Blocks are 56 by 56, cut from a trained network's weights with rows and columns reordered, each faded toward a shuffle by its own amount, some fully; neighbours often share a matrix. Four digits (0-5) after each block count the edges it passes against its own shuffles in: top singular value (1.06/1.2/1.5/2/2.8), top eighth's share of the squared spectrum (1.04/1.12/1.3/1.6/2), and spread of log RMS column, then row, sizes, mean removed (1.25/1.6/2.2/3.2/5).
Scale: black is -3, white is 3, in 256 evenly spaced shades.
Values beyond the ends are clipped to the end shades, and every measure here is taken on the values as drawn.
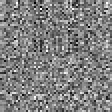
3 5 2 2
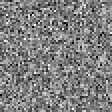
1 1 0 0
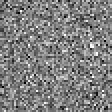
2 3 0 0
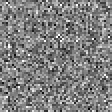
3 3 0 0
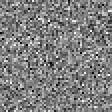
0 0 0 0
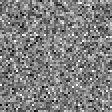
0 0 0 0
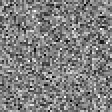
2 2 0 0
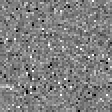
1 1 0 0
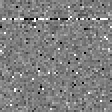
3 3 0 1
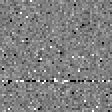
3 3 0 1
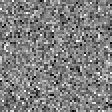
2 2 0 0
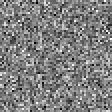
1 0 0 0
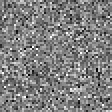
2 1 0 0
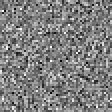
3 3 1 1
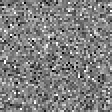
0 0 0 0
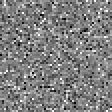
0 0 0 0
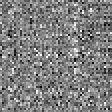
3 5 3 2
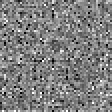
3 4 2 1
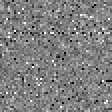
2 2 0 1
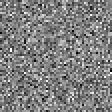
3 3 2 0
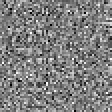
3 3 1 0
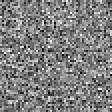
4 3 1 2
